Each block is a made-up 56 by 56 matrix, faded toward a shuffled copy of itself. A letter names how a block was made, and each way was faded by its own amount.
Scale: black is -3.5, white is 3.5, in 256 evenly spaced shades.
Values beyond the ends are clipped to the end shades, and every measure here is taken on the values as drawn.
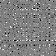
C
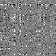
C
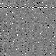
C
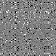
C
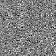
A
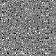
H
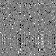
C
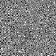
H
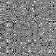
C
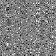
H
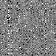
H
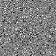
H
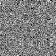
A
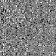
H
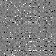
C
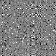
C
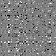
C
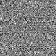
A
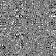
H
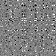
C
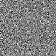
A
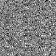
A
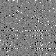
C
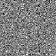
A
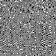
H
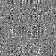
H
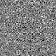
A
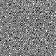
H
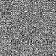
A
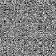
A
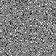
H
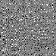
H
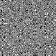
H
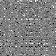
C
